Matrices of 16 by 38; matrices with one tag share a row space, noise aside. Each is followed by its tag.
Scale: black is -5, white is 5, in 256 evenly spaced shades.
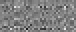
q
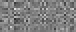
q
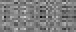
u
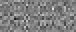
q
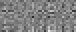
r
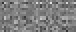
u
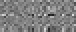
r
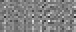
r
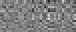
r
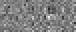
r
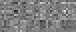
u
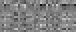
u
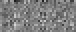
q
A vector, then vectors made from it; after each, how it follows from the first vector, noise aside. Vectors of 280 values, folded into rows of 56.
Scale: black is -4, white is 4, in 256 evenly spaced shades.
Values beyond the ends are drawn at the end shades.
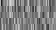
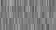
shrunk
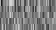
copied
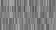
shrunk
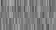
shrunk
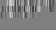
partly zeroed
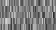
wrapped around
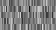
wrapped around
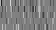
partly zeroed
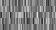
wrapped around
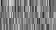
copied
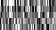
scaled up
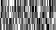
scaled up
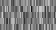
wrapped around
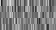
copied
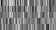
copied
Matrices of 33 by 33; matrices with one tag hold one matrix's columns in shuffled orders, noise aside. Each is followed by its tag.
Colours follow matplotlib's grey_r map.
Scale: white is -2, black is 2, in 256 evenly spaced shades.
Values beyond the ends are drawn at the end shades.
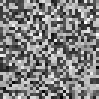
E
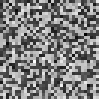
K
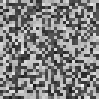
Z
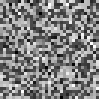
E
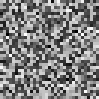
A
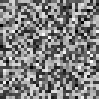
K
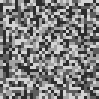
Z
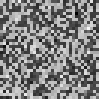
A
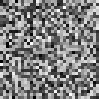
Z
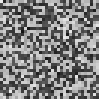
Z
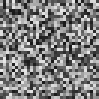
E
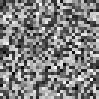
K
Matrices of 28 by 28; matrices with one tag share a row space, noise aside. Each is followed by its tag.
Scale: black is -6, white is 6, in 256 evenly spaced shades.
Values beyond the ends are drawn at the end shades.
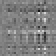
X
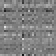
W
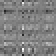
W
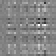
X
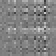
X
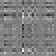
W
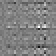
X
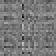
W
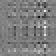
X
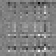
X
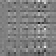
X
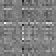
W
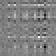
X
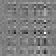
X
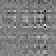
X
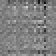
X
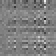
X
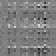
X
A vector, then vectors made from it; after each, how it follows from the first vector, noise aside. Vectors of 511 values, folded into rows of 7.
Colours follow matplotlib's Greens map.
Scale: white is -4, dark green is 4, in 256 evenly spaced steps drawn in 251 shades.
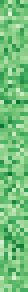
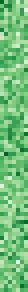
wrapped around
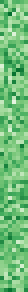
wrapped around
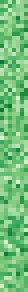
wrapped around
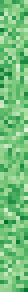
wrapped around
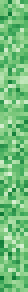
negated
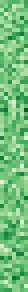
wrapped around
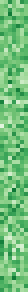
negated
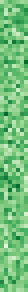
wrapped around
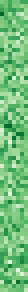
wrapped around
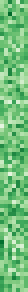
negated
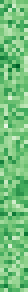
wrapped around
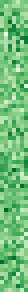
wrapped around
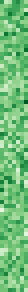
wrapped around
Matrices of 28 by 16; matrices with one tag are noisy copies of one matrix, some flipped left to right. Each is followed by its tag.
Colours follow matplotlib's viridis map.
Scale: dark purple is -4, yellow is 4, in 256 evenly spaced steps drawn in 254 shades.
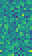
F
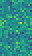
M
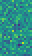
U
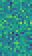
M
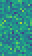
M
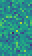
M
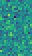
F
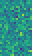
F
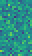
F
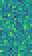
F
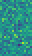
U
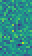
U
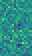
U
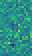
U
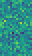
M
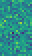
M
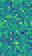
M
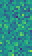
F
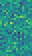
M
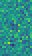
U
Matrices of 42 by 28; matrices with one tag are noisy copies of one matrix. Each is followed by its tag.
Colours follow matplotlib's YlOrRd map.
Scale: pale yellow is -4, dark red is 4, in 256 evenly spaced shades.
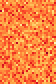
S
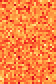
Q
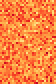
S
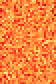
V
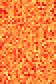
V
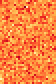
Q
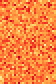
Q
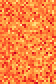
S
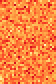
Q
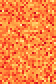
S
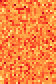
Q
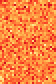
Q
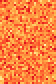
Q
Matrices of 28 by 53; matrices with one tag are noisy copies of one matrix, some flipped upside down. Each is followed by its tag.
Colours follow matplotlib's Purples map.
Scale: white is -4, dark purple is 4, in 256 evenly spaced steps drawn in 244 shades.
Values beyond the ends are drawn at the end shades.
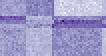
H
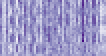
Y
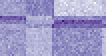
H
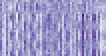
Y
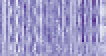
Y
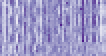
Y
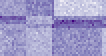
H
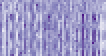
Y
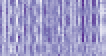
Y
